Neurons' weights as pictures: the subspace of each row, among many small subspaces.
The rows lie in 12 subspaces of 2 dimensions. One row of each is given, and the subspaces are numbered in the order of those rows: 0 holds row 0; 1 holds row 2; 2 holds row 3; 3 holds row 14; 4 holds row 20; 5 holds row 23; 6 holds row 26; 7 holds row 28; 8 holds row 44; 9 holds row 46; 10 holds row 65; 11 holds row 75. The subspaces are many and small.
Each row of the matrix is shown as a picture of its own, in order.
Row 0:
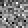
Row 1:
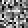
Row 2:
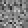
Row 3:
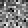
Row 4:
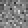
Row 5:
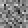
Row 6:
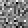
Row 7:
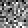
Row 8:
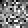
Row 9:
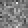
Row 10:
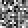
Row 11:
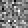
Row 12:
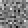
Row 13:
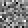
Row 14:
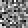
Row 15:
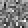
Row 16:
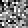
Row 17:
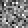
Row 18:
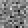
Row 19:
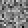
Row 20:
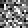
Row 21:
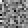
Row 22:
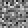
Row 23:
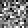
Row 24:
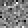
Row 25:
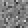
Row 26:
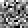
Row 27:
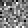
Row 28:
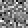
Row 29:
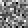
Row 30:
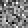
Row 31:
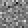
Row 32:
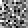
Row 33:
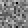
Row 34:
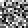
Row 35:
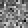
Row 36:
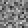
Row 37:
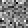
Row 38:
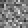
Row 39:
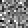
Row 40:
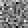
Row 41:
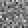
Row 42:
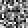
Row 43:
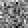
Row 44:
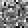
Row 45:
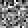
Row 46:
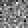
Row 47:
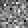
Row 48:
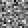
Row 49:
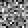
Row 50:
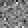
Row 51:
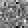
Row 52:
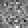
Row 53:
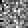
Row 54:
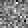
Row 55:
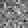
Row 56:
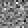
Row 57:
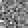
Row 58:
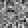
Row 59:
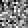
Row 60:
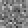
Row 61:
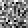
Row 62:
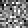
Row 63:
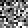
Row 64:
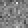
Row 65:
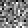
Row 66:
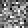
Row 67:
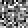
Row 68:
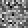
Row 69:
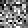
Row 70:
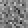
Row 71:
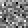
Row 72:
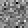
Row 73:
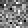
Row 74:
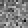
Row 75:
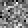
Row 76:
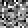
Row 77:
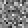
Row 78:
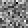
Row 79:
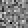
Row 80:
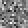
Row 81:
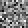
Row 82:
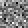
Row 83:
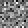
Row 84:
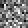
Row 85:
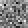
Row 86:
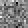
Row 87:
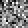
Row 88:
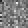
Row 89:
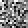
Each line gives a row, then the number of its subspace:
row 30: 0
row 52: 6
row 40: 9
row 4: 2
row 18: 5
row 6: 10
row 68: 5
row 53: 11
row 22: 5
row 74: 2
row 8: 6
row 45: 6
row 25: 6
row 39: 7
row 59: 3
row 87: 0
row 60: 1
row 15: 2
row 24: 9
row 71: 0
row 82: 0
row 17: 0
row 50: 9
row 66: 5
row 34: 0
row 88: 7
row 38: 4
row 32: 9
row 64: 11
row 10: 6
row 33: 3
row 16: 3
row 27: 9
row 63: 10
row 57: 11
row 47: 8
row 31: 9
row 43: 11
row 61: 10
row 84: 4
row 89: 10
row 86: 11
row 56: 5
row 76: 8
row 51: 8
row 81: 3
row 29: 3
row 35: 2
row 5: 4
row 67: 8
